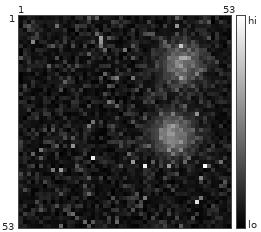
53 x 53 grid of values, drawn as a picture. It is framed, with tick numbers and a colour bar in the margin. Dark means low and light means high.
Histogram: skewed, a long tail of high values. Average level on the scale: 10%. Bumps: two. Mirror symmetry: none. Odd rows or columns: none.
